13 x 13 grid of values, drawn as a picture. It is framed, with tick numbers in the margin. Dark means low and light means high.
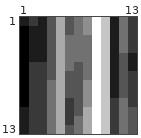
Ninth with the lowest average: top left. Average level on the scale: 40%. Grain: streaks running down.
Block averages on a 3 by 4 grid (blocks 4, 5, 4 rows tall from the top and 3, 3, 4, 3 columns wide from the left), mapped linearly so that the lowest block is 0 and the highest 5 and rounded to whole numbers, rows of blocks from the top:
0 3 5 1 / 0 3 5 1 / 1 3 5 2
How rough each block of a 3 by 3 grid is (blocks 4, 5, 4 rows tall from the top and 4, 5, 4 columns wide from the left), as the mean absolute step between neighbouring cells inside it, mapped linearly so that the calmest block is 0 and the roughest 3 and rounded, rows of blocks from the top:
013 | 012 | 022
